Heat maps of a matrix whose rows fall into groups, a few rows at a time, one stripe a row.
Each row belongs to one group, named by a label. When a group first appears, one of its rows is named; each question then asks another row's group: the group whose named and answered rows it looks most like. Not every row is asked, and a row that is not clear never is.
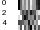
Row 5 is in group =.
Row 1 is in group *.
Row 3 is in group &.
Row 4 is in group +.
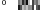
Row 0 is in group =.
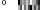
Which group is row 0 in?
*
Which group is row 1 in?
=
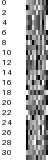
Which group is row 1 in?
*
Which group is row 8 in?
&
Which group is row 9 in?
+
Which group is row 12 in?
+
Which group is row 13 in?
+
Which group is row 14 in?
*
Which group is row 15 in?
=
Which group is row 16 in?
&
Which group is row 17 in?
*
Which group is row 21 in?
+
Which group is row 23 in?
&
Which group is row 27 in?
*
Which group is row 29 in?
*
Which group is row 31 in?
+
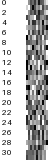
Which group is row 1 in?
&
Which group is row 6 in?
=
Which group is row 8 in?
+
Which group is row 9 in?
&
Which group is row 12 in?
*
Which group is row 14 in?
+
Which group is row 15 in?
*
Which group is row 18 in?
=
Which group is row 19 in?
*
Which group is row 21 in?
+
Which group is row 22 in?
=
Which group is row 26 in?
=
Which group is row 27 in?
=
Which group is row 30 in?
+
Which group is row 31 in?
+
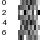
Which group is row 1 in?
+
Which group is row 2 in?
&
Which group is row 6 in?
+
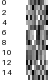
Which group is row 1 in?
&
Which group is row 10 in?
+
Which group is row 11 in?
+
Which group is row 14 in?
&
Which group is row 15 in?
=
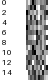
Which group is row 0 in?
&
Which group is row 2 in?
*
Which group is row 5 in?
*
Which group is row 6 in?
+
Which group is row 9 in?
&
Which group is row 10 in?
=
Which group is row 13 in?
&
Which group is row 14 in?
=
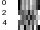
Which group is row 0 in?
*
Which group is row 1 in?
*
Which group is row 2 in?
+
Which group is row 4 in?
+
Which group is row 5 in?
&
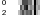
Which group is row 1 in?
=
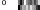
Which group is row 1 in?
*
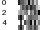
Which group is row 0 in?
+
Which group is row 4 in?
=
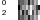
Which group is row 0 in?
+
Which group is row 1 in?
*
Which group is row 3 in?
+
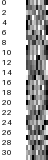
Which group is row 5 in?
*
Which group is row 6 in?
&
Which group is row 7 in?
+
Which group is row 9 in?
*
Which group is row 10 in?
*
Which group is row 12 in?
+
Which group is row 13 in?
+
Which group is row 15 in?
=
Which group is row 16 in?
*
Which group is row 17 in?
&
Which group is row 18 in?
*
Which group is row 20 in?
*
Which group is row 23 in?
+
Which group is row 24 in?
*
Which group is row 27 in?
*
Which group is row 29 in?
&
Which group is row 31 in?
&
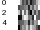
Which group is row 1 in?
+
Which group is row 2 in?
=
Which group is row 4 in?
+
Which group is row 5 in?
*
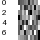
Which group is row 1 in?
=
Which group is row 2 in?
=
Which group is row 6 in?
&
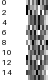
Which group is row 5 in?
=
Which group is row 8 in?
&
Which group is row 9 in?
=
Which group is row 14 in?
+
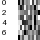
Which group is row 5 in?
=
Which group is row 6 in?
&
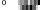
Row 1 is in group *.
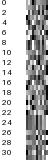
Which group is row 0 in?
&
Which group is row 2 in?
=
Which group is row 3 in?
*
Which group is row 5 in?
=
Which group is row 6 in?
&
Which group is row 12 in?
=
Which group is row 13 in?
&
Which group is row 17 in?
*
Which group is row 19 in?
&
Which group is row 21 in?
&
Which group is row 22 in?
*
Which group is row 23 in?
+
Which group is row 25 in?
+
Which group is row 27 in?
+
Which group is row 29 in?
+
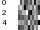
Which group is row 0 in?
=
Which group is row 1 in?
&
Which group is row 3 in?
+
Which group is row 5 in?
+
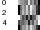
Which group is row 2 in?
*
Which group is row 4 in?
+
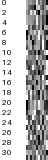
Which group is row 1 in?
=
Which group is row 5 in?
=
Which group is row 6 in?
*
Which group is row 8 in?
&
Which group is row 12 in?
+
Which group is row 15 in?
&
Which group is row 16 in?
+
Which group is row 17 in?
&
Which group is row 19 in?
=
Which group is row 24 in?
=
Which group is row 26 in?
=
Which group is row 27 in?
=
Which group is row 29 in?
+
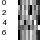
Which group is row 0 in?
*
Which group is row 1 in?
=
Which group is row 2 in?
=
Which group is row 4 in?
&
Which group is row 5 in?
+
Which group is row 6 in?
*
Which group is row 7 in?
*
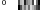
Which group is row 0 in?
&
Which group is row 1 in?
*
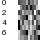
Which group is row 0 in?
+
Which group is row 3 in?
=
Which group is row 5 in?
*
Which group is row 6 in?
=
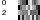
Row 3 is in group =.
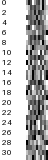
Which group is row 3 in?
+
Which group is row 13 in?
=
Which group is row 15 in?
&
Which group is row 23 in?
+
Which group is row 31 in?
&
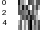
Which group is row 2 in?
+
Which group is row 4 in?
=
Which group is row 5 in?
=
